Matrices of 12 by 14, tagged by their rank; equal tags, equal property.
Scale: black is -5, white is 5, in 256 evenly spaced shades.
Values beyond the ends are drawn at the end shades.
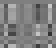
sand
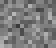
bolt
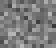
bolt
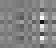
sand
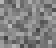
bolt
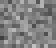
bolt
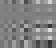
sand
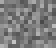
bolt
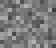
bolt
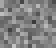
bolt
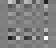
sand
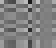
sand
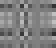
sand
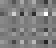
sand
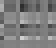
sand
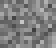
bolt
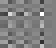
sand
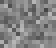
bolt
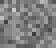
bolt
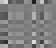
sand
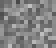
bolt
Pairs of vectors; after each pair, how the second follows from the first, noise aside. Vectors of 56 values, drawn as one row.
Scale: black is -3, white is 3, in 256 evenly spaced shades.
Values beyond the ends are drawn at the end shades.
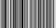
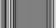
partly zeroed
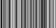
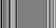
partly zeroed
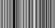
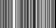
negated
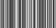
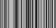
negated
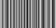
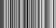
sign-scrambled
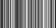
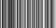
sign-scrambled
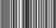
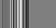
partly zeroed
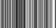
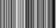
negated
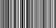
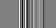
partly zeroed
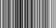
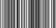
sign-scrambled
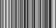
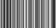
negated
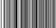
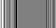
partly zeroed
